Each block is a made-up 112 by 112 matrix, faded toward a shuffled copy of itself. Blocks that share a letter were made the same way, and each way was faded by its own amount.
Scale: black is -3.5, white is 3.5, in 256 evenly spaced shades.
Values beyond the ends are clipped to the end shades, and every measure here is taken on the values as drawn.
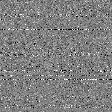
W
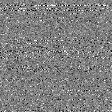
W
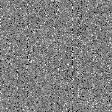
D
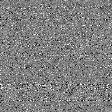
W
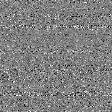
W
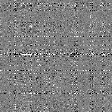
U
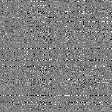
U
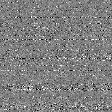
W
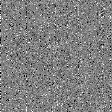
D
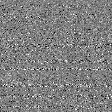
W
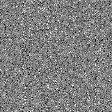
D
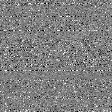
W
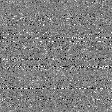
W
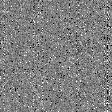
D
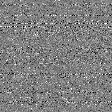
W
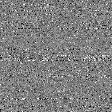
W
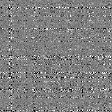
U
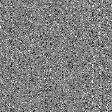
D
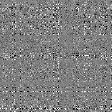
U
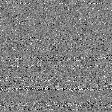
W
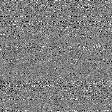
W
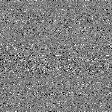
W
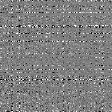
U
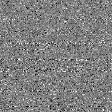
W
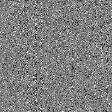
D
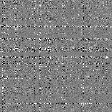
U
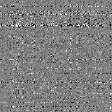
U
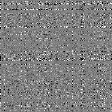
U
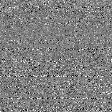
W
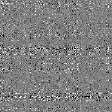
U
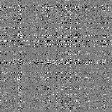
U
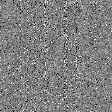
D
